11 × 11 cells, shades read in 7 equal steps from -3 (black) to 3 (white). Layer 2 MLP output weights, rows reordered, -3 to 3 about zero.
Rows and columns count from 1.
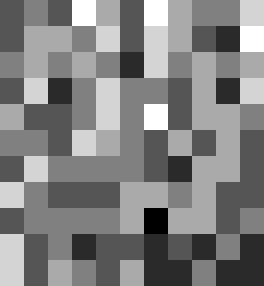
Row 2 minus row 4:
0 -1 3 0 0 -1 2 2 -2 0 1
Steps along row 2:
up same down up down up down down down up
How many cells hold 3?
4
